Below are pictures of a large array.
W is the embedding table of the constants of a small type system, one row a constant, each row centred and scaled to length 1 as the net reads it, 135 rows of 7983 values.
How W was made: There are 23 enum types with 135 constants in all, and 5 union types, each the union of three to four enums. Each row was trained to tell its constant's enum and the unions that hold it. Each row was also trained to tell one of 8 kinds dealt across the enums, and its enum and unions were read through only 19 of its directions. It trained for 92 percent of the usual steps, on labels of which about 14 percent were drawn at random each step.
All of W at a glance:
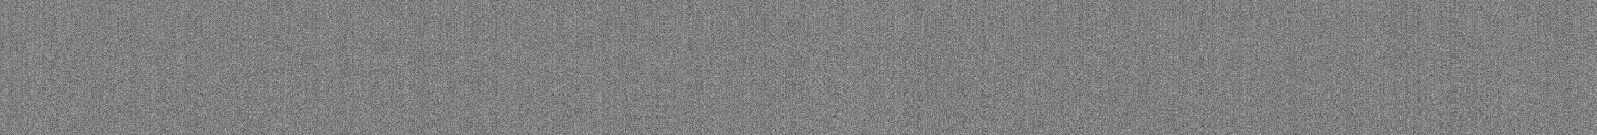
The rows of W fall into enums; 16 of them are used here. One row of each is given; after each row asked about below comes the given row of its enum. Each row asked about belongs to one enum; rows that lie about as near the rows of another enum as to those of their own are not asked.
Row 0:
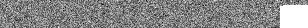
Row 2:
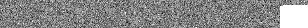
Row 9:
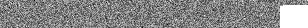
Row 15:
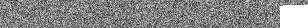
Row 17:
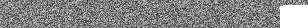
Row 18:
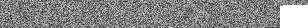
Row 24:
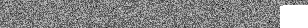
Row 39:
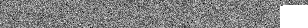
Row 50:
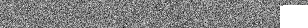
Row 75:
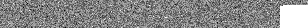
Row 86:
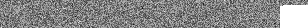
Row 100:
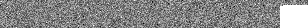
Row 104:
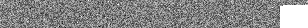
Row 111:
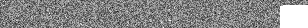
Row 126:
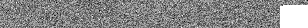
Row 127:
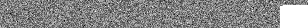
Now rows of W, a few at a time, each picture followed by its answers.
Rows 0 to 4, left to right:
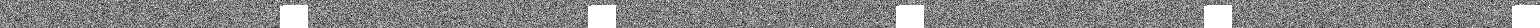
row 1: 39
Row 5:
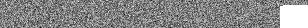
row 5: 100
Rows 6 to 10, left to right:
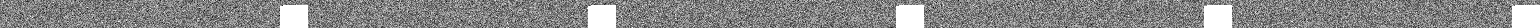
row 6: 39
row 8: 100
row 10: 39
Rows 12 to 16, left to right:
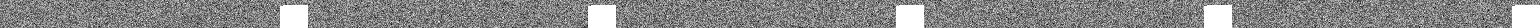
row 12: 24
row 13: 50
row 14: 39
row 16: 127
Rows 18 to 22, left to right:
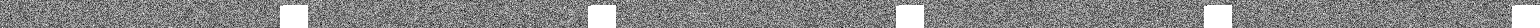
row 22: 111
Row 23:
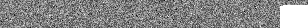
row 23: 24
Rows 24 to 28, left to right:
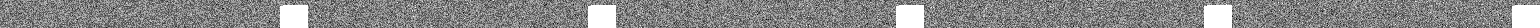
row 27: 100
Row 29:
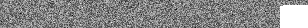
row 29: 24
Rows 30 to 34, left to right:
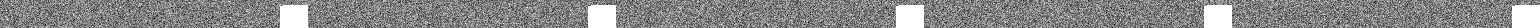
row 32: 127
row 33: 2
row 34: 50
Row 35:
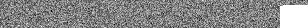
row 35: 24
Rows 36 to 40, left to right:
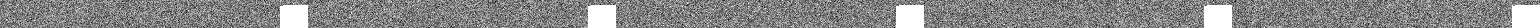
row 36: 24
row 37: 111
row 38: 75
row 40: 17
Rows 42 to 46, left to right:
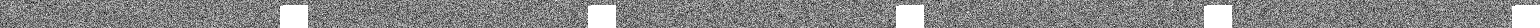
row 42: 111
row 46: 86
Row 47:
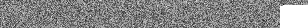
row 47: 17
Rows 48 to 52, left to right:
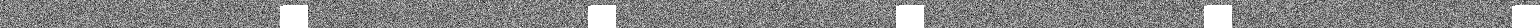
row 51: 2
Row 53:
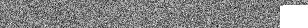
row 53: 2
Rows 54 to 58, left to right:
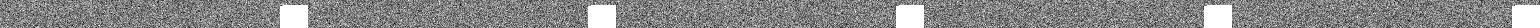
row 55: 126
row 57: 127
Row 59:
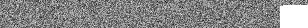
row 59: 126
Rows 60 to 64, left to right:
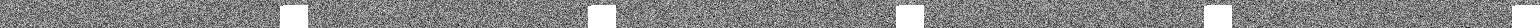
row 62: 100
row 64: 9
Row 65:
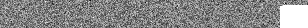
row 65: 17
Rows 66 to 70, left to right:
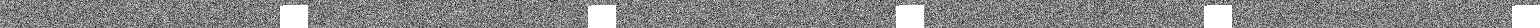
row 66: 15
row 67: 24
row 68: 126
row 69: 50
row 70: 86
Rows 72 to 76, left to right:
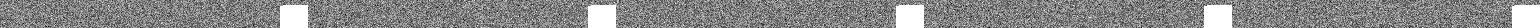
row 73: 17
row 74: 17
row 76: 15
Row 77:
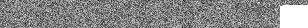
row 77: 111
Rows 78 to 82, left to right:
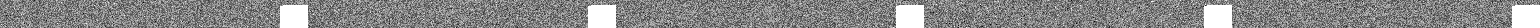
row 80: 18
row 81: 100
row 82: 39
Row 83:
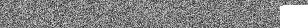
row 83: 15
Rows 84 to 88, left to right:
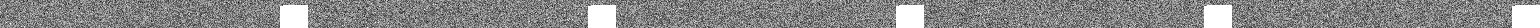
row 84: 50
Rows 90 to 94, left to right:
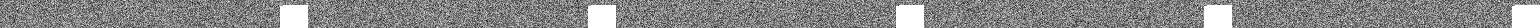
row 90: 15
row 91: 2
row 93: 127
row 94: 127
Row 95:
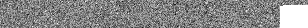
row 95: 0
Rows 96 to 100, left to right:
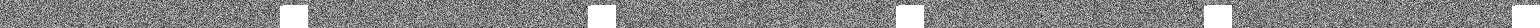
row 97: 0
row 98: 111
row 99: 18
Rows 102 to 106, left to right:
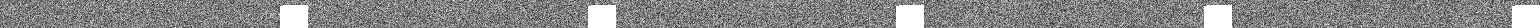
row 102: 2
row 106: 0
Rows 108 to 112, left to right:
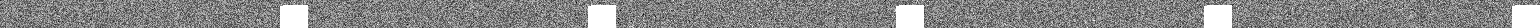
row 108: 2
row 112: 111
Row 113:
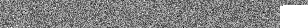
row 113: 86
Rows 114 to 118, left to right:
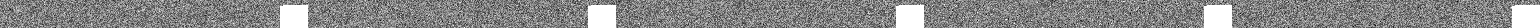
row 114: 86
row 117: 127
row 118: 0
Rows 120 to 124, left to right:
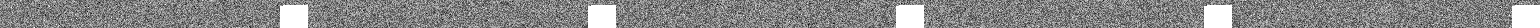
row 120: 104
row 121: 50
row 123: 86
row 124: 18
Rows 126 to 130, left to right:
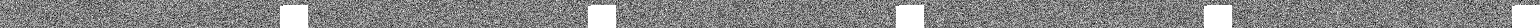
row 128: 0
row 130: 15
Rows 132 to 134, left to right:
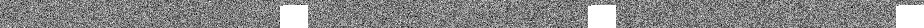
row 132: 50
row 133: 126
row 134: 17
